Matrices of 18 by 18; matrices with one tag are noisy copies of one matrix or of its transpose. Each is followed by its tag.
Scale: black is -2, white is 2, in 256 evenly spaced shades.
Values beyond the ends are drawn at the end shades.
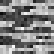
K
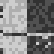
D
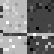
D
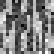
K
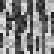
K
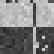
D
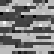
K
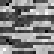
K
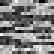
K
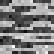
K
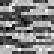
K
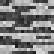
K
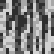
K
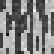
K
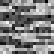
K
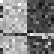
D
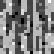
K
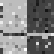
D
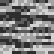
K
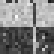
D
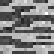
K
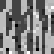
K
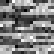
K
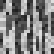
K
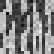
K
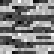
K
